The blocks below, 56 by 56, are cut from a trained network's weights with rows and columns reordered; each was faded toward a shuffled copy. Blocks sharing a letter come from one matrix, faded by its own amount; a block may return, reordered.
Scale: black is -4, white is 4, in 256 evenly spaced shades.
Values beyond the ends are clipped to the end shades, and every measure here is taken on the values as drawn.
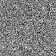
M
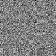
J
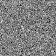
M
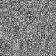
J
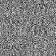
J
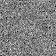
M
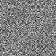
J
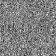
J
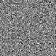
J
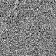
M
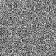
J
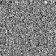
J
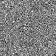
M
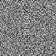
J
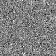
M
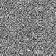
J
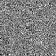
J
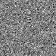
M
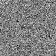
M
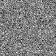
M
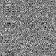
J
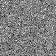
M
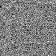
M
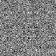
J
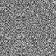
J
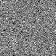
M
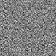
J
